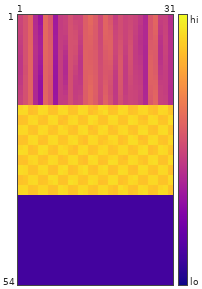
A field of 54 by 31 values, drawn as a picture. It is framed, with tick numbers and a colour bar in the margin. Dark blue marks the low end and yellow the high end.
The table splits into 3 rows of 1 panel. Panel 1,1: middling, streaked downward. Panel 2,1: very high, checkered, faint in contrast. Panel 3,1: very low, flat.
